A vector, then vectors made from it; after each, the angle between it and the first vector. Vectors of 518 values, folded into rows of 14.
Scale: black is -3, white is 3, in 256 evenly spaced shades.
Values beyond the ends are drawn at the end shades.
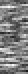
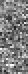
partly aligned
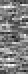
nearly parallel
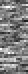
nearly parallel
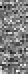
partly opposed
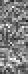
partly aligned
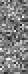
partly aligned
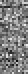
partly opposed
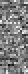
partly opposed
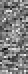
partly opposed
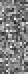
partly aligned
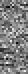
partly opposed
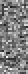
partly opposed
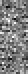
partly opposed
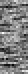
nearly opposite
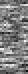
nearly parallel
